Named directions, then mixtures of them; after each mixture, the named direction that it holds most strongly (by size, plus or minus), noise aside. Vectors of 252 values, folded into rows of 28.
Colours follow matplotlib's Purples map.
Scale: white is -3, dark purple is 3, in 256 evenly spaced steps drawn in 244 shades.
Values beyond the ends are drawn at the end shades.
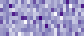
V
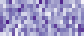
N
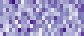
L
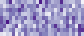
N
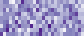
L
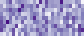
N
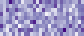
L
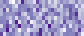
L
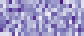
N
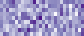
L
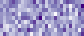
L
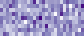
V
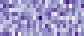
V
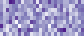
L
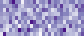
L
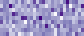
V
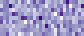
V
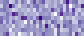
V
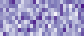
L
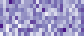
L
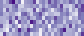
L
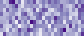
L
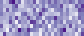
L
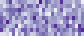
N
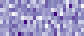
V
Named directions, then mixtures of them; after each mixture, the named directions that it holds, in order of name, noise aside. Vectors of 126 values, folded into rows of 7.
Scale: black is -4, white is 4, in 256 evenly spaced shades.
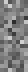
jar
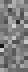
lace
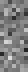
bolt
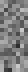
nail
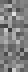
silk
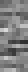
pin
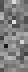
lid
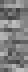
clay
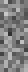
bolt, jar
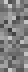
jar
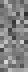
bolt, jar, lace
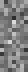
bolt, jar, lace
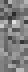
clay, jar, silk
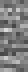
clay, pin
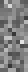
jar, lid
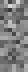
clay, jar, lace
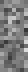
bolt, jar, lace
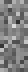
lace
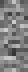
lid, pin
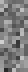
nail
